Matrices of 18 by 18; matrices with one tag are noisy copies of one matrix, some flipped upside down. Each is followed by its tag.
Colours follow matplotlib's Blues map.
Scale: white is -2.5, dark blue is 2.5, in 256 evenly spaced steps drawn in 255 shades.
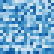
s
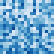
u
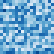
s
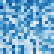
u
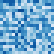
s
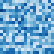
s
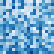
u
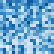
u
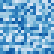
s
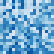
u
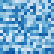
s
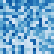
u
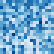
u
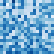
u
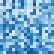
u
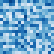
s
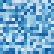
s
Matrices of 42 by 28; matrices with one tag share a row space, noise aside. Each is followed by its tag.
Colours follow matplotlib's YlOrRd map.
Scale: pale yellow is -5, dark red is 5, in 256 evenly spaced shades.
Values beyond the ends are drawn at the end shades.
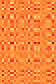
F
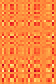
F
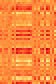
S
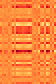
S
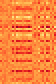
S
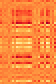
S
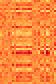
S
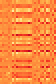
S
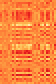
S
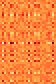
F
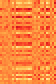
S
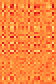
F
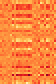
S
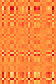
F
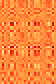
F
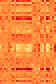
S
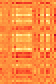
S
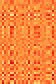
F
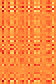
F
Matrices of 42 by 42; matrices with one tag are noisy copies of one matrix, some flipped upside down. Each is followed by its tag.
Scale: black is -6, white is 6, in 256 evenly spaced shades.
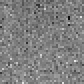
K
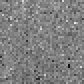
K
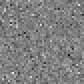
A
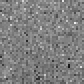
K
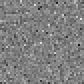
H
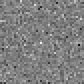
H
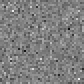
A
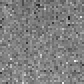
K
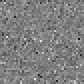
H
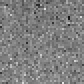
K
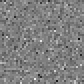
H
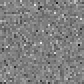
H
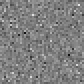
A
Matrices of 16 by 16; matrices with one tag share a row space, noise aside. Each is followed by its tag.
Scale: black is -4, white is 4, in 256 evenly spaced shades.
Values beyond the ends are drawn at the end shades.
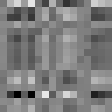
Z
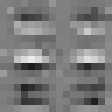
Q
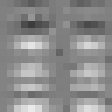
Q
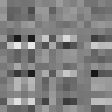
Z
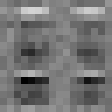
Q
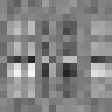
Z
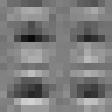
Q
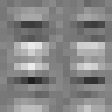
Q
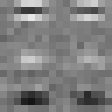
Q
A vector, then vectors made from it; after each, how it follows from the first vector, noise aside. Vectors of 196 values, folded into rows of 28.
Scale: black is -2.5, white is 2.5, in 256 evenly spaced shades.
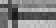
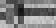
wrapped around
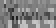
partly zeroed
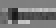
partly zeroed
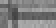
shrunk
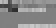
partly zeroed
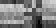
wrapped around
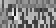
sign-scrambled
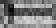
wrapped around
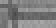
shrunk
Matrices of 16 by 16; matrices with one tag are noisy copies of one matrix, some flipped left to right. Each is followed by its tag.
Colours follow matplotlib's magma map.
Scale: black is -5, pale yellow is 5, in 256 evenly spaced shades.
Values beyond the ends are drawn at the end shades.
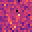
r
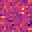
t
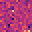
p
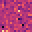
p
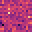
t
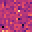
p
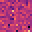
p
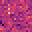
t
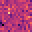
t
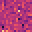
p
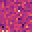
p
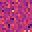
p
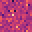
r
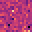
p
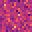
r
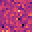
p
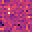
t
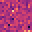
p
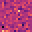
p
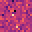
r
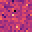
r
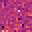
p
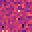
p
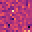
p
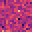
p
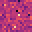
r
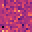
p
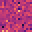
p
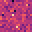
r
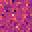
r
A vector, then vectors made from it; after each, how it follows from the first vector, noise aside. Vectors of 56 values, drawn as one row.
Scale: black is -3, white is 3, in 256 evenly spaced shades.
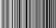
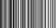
negated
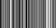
sign-scrambled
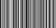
sign-scrambled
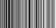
reversed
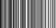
negated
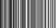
negated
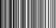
negated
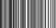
negated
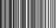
negated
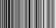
reversed
